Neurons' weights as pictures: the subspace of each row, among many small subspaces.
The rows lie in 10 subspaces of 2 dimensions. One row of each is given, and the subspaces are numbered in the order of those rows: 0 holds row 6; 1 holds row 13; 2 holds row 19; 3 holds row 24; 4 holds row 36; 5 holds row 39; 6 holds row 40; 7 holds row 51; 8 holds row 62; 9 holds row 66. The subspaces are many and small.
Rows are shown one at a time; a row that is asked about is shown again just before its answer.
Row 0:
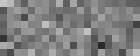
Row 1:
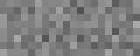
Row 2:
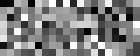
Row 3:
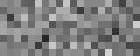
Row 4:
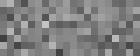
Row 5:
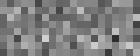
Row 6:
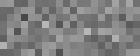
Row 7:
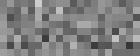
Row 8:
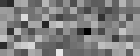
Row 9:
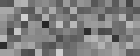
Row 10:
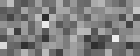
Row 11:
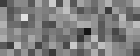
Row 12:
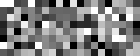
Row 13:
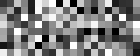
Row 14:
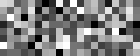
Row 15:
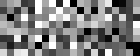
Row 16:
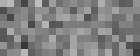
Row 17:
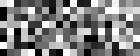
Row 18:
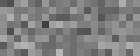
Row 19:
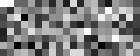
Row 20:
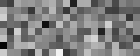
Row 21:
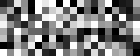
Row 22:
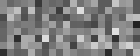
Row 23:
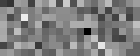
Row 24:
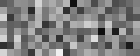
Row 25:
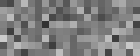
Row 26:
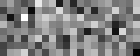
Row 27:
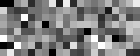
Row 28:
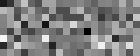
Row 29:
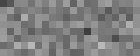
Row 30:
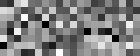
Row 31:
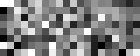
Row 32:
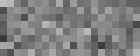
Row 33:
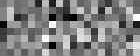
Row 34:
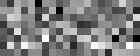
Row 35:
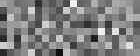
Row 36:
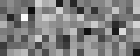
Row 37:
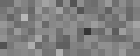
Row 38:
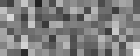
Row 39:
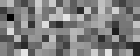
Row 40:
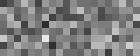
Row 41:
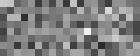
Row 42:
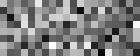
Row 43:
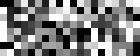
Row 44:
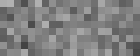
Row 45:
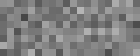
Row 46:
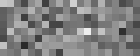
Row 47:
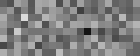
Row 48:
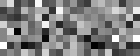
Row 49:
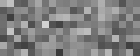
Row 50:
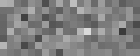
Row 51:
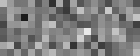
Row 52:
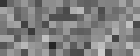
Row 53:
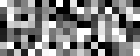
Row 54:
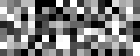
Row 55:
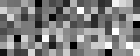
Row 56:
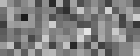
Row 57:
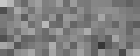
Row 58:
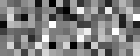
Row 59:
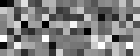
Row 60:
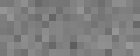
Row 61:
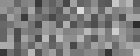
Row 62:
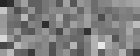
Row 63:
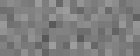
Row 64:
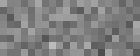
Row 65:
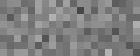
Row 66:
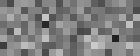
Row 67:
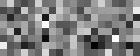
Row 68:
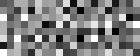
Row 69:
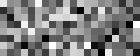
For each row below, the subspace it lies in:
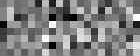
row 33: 8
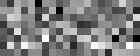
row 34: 3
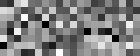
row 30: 0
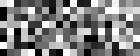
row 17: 3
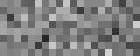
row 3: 6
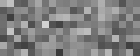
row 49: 5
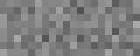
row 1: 9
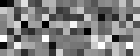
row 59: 6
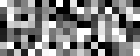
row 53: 7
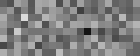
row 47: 1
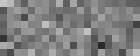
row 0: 8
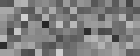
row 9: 0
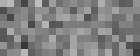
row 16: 4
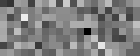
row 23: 6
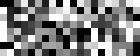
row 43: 8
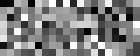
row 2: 6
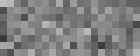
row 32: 8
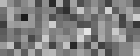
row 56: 7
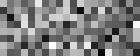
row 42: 2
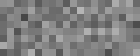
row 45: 0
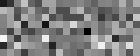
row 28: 6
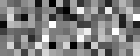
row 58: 7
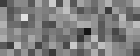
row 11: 7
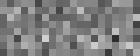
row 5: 9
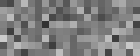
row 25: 1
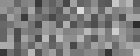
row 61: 0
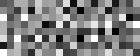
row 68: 9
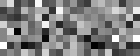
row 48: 3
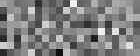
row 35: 3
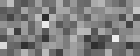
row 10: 9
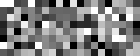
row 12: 6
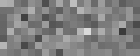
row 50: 4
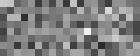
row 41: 2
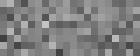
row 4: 1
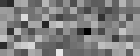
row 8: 5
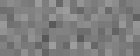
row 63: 7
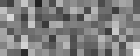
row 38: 4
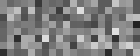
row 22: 9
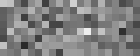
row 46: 4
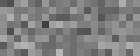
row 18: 5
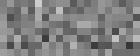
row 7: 3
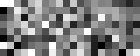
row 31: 8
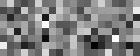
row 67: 9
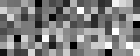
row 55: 0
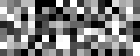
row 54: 5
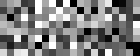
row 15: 1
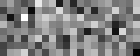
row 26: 4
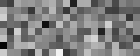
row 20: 3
